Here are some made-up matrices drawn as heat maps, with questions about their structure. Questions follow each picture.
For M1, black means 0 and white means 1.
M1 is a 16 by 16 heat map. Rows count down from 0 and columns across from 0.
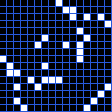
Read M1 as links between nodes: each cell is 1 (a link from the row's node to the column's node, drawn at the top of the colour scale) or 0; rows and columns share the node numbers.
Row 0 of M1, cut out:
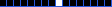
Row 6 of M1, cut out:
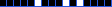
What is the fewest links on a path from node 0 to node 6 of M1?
3
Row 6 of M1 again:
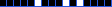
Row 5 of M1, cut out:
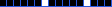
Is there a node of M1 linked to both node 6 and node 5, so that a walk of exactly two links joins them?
no
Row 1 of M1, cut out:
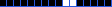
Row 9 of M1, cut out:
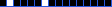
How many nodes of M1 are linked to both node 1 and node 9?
0
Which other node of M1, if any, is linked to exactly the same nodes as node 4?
node 7
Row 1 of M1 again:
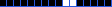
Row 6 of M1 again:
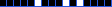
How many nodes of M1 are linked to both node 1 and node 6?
1
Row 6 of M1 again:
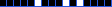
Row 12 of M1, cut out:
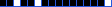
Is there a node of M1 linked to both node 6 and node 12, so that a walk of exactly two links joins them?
yes
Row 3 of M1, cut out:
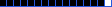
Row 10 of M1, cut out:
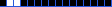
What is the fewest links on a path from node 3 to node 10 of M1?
4
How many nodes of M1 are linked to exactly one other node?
5
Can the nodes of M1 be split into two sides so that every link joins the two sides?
no
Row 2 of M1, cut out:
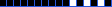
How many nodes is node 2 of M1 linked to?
3
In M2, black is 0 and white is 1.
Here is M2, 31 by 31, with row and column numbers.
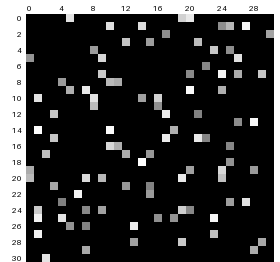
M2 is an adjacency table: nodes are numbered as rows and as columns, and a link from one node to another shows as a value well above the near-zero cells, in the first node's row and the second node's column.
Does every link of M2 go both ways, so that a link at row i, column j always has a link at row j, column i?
yes
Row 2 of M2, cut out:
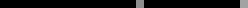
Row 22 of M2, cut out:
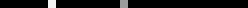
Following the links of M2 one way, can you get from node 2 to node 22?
yes
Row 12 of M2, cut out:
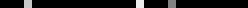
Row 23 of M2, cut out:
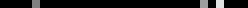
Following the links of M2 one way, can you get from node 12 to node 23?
no
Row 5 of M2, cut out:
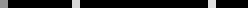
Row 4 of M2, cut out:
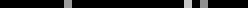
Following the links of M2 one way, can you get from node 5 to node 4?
yes
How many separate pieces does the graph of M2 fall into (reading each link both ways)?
2
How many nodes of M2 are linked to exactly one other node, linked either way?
2
